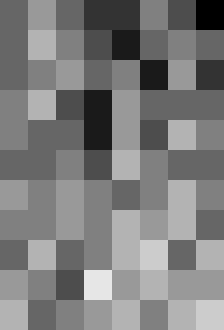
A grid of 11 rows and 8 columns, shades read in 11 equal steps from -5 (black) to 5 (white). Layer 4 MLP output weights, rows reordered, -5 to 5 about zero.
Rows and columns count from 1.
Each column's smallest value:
-1 -1 -2 -4 -4 -4 -2 -5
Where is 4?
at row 10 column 4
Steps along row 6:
same up down up down down same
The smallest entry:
-5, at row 1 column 8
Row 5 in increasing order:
-4 -2 -1 -1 0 0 1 2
